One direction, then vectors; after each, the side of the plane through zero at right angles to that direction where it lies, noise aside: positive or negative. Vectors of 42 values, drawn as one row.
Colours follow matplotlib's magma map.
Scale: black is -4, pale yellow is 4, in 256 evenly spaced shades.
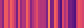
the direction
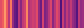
positive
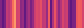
positive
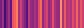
negative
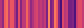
positive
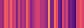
positive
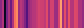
negative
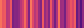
negative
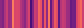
positive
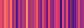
positive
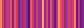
negative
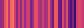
positive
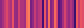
positive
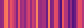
positive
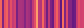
positive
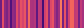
negative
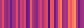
negative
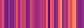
negative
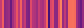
negative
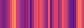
positive
